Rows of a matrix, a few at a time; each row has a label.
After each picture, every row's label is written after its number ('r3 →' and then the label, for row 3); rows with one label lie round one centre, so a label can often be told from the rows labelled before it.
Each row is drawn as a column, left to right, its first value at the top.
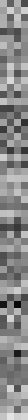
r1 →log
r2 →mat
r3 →log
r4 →mat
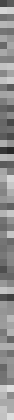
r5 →mat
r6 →mat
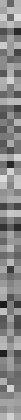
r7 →log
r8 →mat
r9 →log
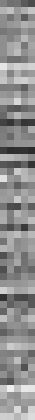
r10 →mat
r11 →mat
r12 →mat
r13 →mat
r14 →mat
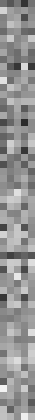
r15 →mat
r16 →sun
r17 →sun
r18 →mat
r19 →sun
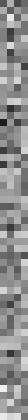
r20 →mat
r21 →log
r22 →mat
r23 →sun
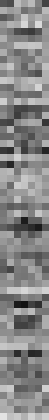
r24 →mat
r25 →mat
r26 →log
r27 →log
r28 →log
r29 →log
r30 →mat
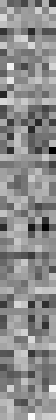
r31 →log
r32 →mat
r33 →sun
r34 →sun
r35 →log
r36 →mat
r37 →log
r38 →mat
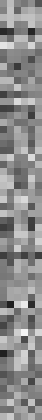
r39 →log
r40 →log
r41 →sun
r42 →sun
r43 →log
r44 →sun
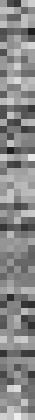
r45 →log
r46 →mat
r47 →mat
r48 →log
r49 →log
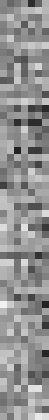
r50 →sun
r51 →sun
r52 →mat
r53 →sun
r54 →mat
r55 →mat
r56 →log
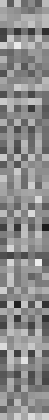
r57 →log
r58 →sun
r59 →log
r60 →sun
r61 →log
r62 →sun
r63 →log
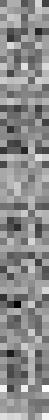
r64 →mat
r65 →log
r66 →log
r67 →mat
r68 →sun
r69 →log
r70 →mat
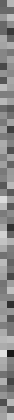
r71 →sun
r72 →log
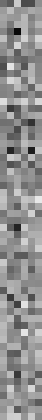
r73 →sun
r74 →mat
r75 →log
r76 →sun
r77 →mat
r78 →sun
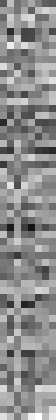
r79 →mat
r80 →log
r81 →sun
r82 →log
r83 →log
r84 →mat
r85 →mat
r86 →mat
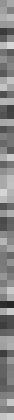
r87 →log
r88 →log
